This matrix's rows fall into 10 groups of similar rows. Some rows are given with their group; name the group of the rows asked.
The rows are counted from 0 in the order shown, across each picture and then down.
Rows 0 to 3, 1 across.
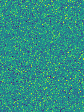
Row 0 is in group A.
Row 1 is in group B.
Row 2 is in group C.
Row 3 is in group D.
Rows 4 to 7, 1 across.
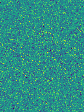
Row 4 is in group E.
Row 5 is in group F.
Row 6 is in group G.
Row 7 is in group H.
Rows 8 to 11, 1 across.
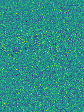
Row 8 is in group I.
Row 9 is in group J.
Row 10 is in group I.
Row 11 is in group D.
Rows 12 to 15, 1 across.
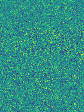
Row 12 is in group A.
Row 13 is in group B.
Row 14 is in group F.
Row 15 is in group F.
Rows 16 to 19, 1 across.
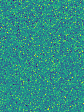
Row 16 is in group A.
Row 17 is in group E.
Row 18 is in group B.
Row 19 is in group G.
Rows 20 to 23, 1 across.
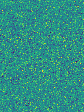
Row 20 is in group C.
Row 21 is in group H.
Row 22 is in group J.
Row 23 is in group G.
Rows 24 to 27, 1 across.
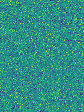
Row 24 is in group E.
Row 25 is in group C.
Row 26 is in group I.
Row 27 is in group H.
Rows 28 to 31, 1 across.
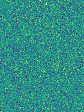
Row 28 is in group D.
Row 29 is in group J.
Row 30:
H
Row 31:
E
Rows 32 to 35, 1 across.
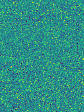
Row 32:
I
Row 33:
A
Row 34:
C
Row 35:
J
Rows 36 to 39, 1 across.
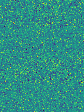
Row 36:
F
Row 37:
I
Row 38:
B
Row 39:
E
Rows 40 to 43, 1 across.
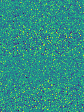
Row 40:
D
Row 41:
D
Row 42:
G
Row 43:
A
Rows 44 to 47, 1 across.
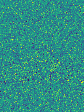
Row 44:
I
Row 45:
F
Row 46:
B
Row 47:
H
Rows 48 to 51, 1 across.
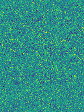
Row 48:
I
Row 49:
F
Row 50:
F
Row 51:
J
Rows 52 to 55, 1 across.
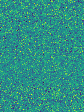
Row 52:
A
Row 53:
E
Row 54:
A
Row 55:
H
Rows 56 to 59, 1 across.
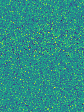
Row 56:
F
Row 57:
A
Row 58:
E
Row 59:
G
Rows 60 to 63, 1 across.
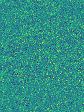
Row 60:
B
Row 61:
J
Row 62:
C
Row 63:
G
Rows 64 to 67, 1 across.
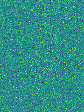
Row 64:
A
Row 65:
F
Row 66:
D
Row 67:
I
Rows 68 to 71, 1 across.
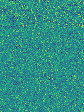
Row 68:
C
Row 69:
I
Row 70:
F
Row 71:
G
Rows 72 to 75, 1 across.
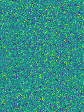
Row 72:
C
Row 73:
D
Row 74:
D
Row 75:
J
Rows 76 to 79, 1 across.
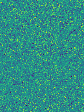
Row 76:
B
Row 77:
F
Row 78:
F
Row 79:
G
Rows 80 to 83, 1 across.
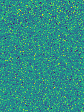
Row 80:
J
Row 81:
E
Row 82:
E
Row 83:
G
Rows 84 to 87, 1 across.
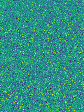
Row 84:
G
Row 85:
E
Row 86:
C
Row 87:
H
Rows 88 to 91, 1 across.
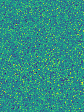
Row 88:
J
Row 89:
C
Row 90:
B
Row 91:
H
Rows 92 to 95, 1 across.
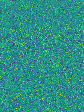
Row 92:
C
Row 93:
C
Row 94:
H
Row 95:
J
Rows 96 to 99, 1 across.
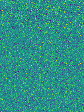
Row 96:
C
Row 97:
D
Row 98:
D
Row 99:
A
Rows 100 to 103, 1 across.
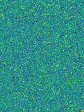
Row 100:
A
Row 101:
A
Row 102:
H
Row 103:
B
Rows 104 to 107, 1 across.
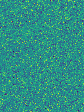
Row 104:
A
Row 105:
J
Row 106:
D
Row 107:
G
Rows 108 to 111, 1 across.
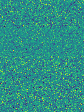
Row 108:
F
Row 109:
I
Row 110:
A
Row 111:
J
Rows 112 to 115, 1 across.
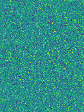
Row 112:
F
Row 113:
G
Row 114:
E
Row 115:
G
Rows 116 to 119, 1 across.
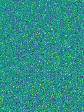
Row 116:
G
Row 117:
A
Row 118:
A
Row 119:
I
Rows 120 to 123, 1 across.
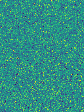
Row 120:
A
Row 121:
F
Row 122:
E
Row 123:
B
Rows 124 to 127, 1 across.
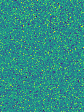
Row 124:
B
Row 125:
G
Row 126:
I
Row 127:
E
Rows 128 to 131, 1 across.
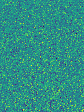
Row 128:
E
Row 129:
J
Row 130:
D
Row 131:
B
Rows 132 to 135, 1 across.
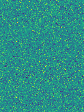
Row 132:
D
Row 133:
I
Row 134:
G
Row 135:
I
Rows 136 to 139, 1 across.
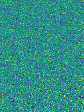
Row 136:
E
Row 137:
C
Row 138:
E
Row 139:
C
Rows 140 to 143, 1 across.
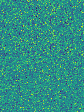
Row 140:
B
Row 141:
B
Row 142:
J
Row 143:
E
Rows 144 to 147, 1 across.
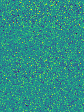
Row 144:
D
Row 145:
J
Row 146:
D
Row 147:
G
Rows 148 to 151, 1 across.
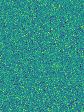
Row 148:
B
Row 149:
A
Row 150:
H
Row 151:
G
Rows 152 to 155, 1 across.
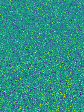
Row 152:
F
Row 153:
G
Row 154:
J
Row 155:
H
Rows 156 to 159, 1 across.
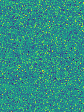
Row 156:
C
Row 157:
F
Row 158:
J
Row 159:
C
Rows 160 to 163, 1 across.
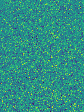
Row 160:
D
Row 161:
B
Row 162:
A
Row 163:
F
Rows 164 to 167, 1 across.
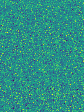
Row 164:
C
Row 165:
E
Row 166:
H
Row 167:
H
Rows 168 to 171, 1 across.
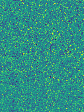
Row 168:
G
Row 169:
B
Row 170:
C
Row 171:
C
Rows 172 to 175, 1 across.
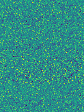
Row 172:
I
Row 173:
I
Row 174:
G
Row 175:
I
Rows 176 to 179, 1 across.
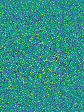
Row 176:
I
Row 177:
J
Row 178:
D
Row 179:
E
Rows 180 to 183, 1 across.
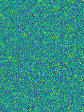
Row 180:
A
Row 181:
A
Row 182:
E
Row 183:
B
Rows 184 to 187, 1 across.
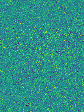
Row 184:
E
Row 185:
D
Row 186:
A
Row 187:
G
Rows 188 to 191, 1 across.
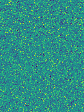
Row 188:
E
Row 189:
E
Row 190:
B
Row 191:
G
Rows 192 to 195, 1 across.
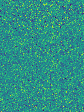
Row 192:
D
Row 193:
B
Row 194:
B
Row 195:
A
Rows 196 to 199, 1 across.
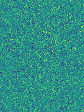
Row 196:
B
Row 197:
F
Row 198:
D
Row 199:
B
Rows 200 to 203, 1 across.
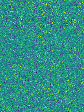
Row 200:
F
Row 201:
F
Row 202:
B
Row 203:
A
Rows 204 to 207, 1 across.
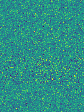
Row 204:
A
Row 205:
A
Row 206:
F
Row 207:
J
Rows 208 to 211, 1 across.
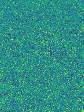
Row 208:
I
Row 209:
F
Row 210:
G
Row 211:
C
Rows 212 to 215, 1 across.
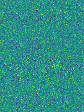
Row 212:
I
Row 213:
I
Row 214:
H
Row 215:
I
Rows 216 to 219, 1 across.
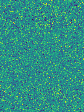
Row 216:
F
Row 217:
A
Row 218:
C
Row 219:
H
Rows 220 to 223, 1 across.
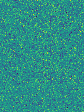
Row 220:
B
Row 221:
F
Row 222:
F
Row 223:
I
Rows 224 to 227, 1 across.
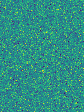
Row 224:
H
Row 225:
D
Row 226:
J
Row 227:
E
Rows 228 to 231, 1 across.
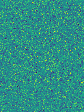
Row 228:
I
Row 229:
G
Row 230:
B
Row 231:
E
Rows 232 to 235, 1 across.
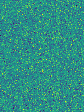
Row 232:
J
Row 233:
H
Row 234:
J
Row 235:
H
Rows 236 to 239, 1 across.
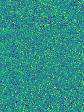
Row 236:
F
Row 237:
C
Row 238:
C
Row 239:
G
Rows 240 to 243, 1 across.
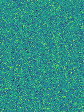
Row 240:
B
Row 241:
H
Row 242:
H
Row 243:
E
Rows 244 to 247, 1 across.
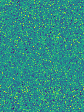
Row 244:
E
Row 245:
H
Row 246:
F
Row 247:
H
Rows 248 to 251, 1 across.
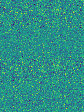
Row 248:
H
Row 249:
E
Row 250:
H
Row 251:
I
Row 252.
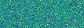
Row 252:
F
